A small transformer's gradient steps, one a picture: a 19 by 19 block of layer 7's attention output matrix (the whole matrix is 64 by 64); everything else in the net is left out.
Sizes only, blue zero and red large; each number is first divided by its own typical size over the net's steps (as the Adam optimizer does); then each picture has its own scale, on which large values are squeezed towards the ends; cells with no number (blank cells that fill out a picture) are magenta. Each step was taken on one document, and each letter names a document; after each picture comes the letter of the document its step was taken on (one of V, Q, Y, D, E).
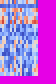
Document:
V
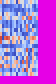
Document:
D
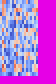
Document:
V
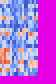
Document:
D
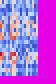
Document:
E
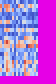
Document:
D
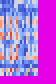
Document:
E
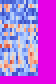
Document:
D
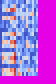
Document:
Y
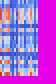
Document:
D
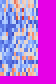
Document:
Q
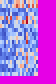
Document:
E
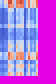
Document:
E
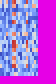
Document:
Q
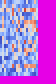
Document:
V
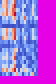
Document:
Y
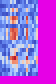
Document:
E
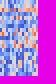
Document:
V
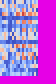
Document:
Q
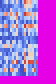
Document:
D
